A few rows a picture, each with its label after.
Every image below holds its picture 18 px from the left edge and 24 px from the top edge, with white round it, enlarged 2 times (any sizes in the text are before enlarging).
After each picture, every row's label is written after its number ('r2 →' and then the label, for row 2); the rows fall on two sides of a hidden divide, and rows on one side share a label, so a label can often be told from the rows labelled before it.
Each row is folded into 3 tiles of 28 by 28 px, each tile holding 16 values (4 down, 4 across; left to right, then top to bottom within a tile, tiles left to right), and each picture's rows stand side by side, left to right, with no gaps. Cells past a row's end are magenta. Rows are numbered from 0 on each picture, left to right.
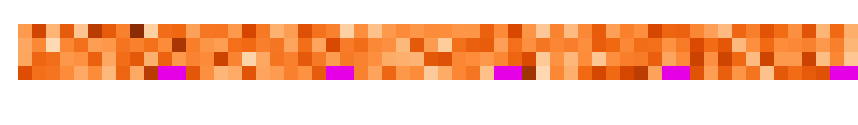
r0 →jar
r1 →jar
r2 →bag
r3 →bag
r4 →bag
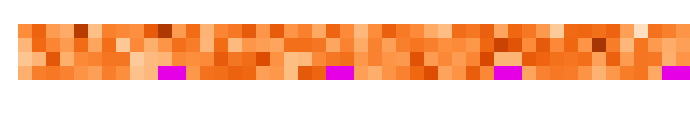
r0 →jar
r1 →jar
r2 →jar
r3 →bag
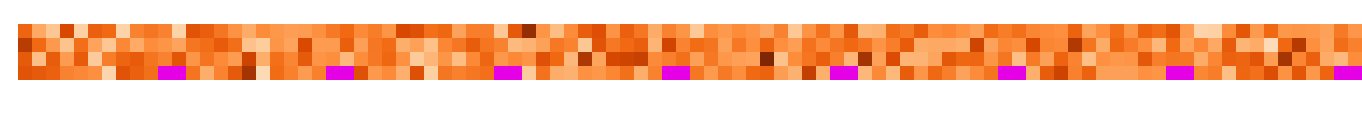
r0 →bag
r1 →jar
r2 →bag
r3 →jar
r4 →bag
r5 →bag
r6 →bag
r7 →jar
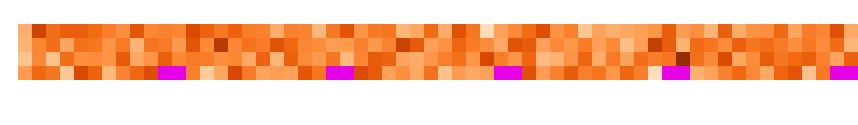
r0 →jar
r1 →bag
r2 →jar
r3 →bag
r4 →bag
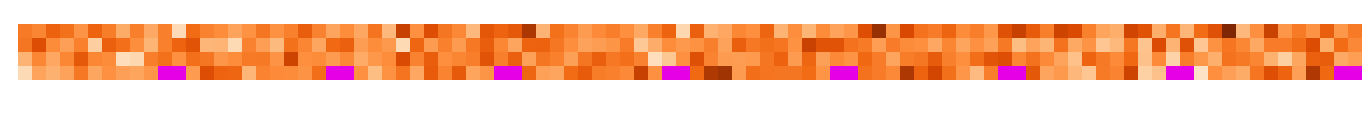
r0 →jar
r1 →jar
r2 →bag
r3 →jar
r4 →bag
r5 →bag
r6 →jar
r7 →jar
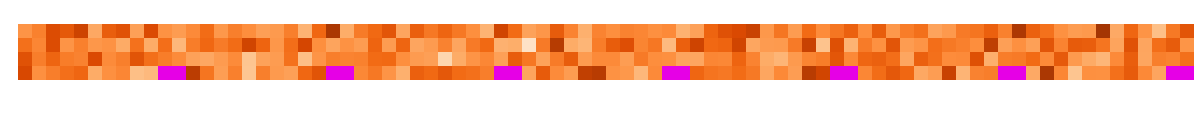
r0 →bag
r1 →bag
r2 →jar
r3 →jar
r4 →bag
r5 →bag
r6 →jar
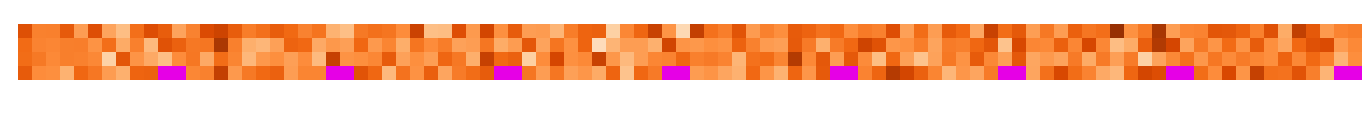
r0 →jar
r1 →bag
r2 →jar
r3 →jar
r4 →jar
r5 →bag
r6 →bag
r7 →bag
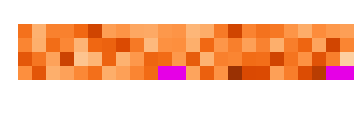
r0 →jar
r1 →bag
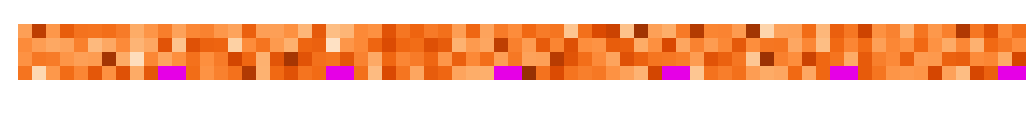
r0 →jar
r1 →bag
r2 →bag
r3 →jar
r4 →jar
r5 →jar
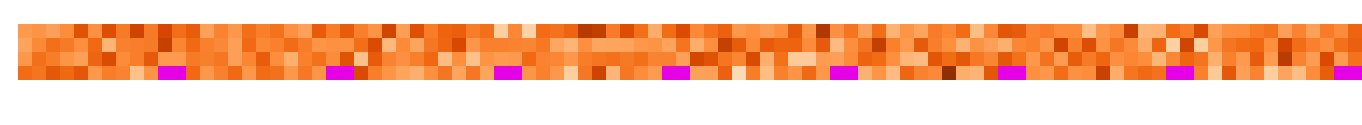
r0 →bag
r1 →bag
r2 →jar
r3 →jar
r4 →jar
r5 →bag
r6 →jar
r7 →jar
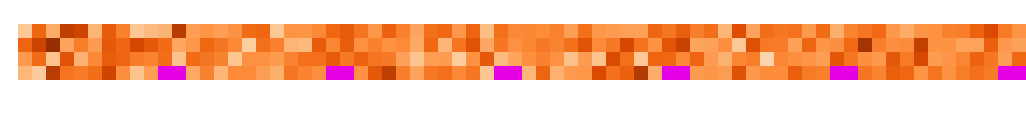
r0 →bag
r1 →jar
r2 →bag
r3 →jar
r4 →bag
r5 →bag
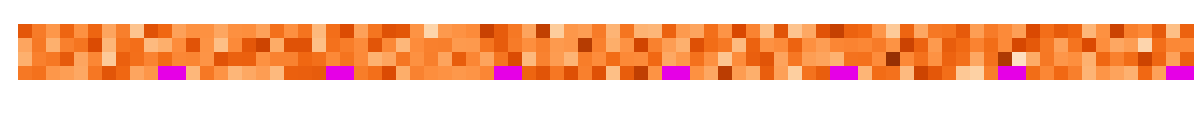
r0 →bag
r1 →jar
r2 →bag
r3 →bag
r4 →bag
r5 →jar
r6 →bag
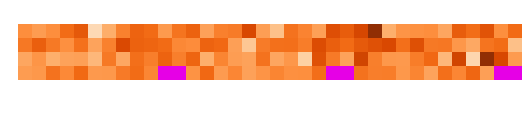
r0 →bag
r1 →jar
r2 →bag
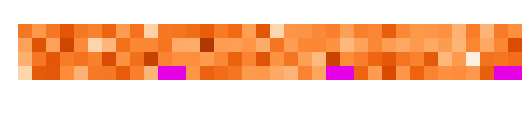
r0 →jar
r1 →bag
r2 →jar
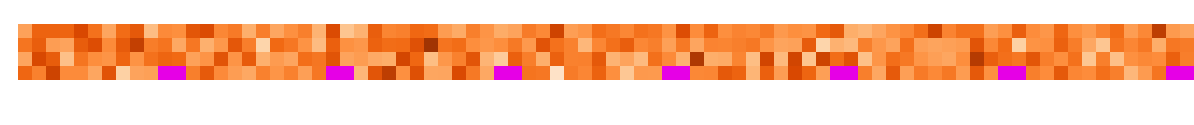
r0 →bag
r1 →jar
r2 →bag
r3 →jar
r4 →bag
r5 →bag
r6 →bag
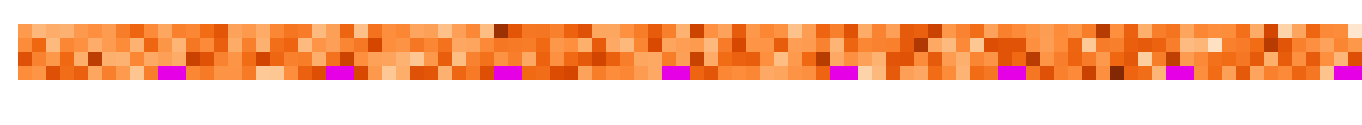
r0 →bag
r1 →jar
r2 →jar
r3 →bag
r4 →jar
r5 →jar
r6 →bag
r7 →jar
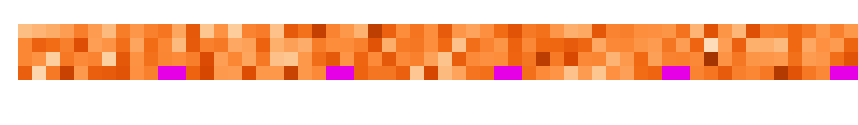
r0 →bag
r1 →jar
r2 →bag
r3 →jar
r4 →jar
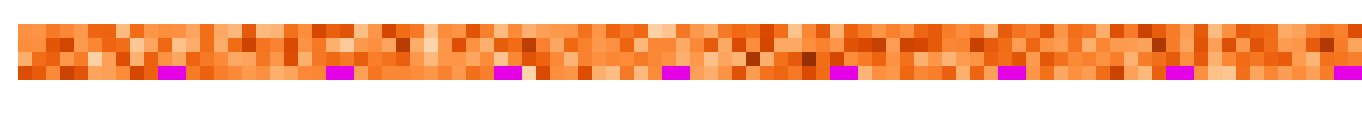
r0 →jar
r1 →bag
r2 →jar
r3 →jar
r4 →bag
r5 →bag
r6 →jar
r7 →bag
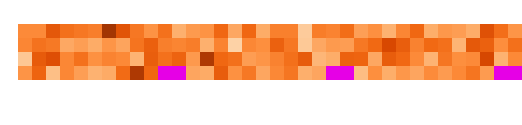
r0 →jar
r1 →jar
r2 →bag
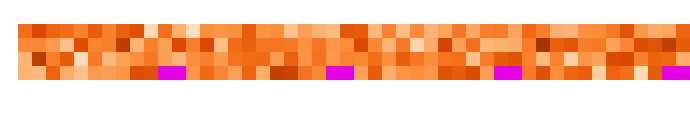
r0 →jar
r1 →bag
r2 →jar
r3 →bag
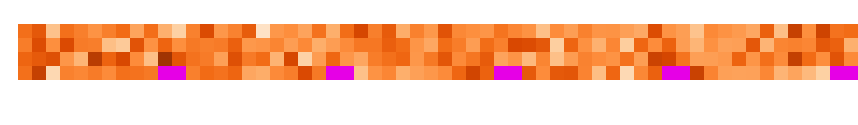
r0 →bag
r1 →bag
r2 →jar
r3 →bag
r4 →bag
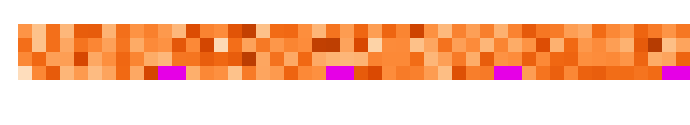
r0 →jar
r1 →jar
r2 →jar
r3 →bag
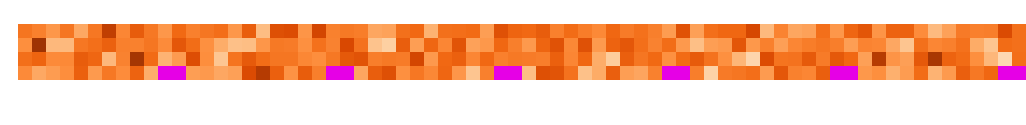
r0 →bag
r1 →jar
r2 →jar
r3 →bag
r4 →bag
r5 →jar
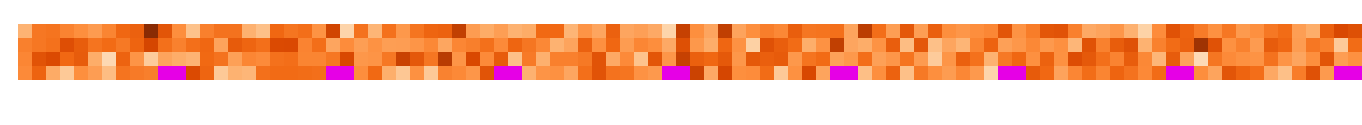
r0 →jar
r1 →jar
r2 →jar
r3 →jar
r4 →jar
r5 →bag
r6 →jar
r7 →bag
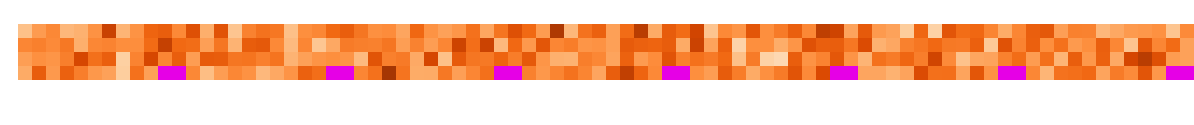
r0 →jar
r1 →jar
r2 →bag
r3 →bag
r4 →bag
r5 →jar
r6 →bag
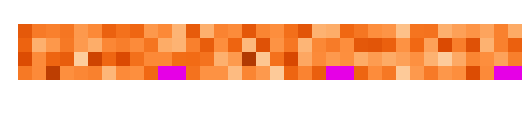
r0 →bag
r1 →jar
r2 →jar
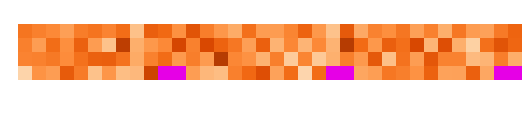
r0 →jar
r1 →jar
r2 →jar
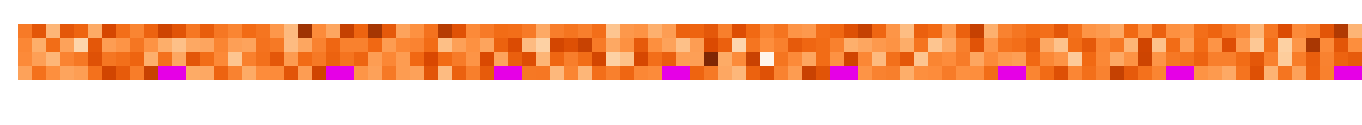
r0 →bag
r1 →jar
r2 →jar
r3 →bag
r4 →jar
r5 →jar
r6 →bag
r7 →bag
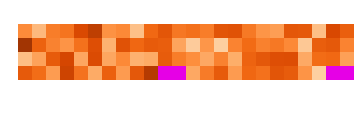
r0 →bag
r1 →jar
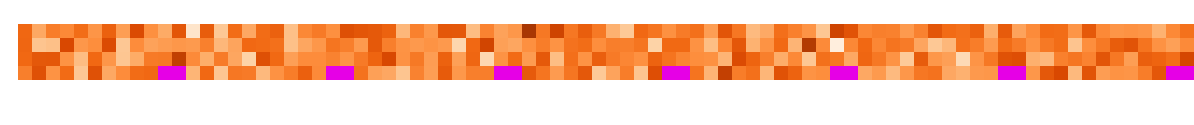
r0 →jar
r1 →bag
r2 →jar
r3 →jar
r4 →bag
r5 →jar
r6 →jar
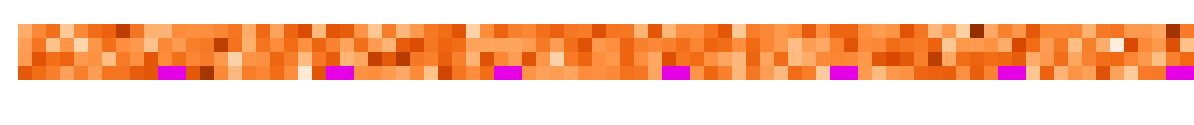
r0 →jar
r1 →jar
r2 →jar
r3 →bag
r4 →jar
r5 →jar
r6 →jar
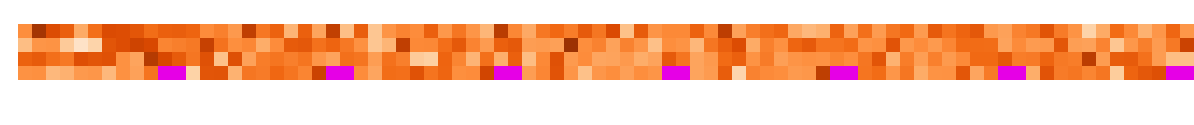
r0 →jar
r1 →jar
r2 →jar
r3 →jar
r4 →jar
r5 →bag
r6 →jar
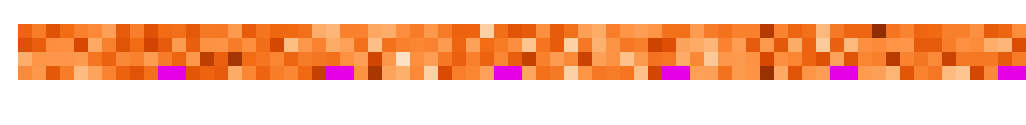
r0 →bag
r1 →jar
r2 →jar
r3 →jar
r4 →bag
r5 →jar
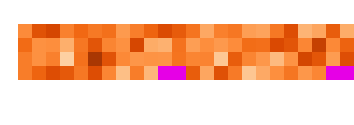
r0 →bag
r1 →bag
